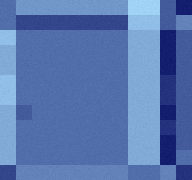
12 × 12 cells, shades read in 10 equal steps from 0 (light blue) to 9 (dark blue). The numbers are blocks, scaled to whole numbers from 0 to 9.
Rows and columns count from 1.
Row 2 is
5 7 7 7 7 7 7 7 1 1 6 4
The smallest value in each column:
1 3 3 3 3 3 3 3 0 0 4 4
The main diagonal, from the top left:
5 7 5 5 5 5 5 5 2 2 9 8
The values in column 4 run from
3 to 7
